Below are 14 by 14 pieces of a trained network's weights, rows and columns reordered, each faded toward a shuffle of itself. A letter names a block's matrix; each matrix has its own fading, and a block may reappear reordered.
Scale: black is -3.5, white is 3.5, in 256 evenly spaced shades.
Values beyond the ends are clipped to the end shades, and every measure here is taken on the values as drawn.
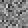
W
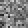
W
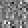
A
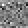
A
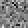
A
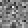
A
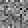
A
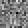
A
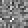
A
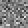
W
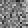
W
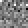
A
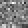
A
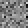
A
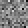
A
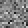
A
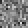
W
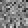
W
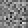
W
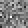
W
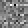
A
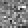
A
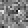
W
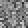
W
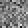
W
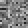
W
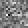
A
